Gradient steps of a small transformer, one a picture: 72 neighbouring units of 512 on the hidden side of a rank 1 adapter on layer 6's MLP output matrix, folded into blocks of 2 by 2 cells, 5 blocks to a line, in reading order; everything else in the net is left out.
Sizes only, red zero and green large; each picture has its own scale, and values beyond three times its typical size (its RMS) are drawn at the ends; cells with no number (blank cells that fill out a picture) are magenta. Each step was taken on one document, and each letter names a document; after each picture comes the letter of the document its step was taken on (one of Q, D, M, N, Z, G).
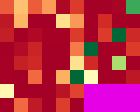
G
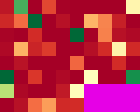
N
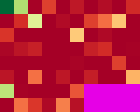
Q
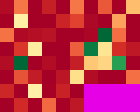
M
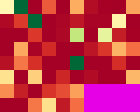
N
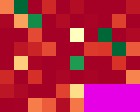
N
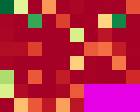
Q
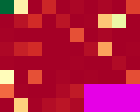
Q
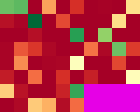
N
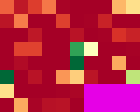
G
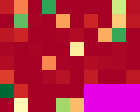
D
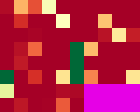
G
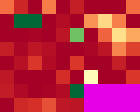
N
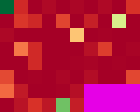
Q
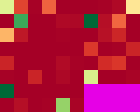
D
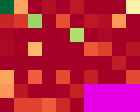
Q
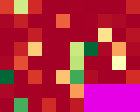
G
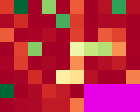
M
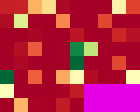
G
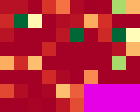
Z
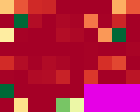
D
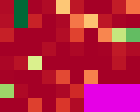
Z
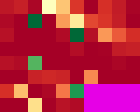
Z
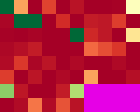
N
